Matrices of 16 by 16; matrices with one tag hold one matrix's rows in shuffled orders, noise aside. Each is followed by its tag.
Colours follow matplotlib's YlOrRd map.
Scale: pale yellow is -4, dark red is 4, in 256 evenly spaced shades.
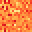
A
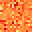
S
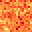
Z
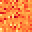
S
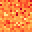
Z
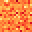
Z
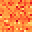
Z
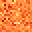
A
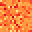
S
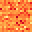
Z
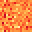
A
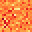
A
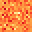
A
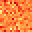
S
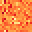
A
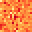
S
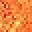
A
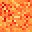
A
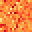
S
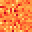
S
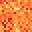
A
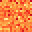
Z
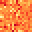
S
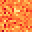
A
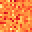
S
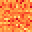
Z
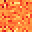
A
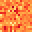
S
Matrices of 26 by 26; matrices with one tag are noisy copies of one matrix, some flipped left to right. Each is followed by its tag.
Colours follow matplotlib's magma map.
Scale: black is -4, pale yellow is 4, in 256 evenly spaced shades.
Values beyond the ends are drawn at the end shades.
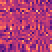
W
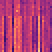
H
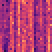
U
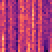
U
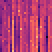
H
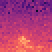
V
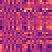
W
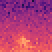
V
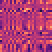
W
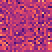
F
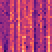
U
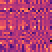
W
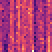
U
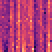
U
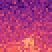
V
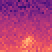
V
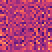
F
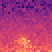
V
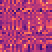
W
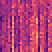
H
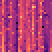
U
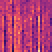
H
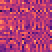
W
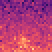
V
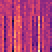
H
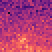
V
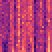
U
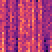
U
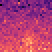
V
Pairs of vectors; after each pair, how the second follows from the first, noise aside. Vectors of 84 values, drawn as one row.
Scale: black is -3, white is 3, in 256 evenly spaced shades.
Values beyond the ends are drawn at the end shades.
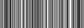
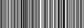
shuffled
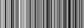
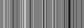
partly zeroed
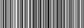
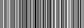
reversed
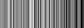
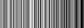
copied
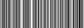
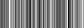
shuffled
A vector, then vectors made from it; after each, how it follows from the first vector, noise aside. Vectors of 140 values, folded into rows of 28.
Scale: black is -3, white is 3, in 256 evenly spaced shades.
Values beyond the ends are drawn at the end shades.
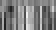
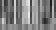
reversed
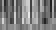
reversed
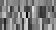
sign-scrambled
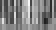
reversed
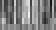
reversed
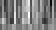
reversed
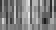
reversed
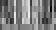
reversed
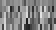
sign-scrambled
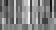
reversed
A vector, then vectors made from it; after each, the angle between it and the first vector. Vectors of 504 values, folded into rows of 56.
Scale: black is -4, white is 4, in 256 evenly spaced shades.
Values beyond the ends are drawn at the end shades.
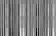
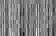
nearly opposite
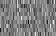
orthogonal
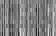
nearly parallel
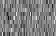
orthogonal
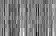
nearly parallel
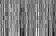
nearly opposite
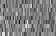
orthogonal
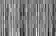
nearly opposite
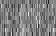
partly aligned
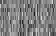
partly opposed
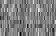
partly opposed
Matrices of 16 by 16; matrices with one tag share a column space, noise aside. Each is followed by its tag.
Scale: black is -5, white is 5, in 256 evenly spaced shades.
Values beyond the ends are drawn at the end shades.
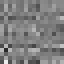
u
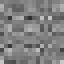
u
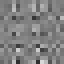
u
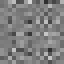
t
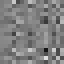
t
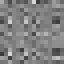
t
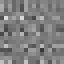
u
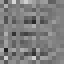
t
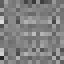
t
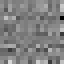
u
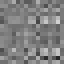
t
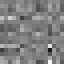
u
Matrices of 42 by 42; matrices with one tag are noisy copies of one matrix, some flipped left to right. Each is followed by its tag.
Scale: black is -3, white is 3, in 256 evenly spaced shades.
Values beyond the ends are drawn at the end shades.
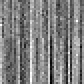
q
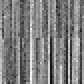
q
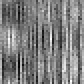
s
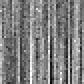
q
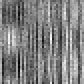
s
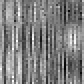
s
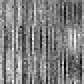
s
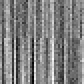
q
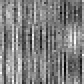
s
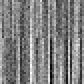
q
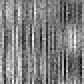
s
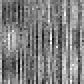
s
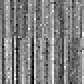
q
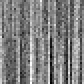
q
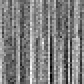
q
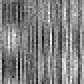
s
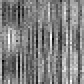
s
